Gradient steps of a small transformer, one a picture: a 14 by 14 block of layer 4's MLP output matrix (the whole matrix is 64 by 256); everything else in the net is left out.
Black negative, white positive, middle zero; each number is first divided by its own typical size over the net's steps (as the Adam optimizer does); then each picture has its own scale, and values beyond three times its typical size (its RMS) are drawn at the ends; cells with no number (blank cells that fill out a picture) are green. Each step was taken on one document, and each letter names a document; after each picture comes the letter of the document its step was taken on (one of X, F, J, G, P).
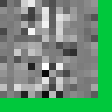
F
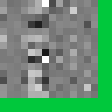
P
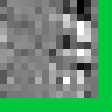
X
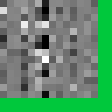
P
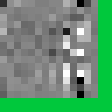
X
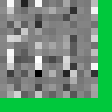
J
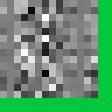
F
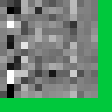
J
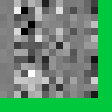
F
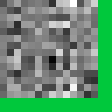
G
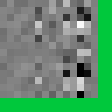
X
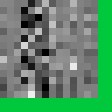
F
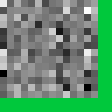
G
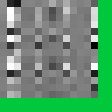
J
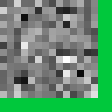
G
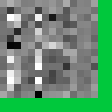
J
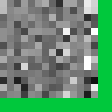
G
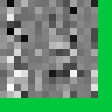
J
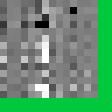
P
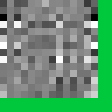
G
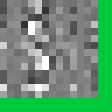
P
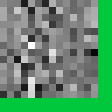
F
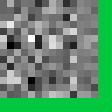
J
